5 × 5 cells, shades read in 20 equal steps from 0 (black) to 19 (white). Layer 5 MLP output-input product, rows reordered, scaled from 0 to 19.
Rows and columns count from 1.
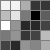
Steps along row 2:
up down down up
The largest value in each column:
19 18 13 10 14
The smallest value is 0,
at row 2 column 4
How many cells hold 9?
2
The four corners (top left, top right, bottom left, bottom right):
18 4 5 13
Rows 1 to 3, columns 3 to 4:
13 4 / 9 0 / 3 3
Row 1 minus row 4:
9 7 9 -1 -10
